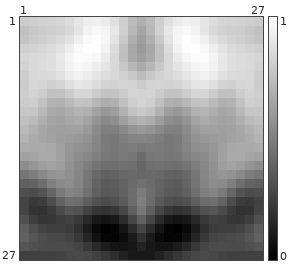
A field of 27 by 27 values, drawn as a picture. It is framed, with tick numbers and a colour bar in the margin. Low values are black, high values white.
There are no regular stripes. Overall the values sit about 60% of the way up the scale. The texture is blotchy. The bottom middle is the ninth with the lowest average. There are no lone odd cells. The left and right halves mirror each other. The field climbs toward the top.
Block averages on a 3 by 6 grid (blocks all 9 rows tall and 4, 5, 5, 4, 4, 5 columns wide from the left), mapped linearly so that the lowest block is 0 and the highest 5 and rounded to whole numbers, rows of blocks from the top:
4 5 4 4 5 4 | 3 3 2 2 3 3 | 1 1 0 0 1 1
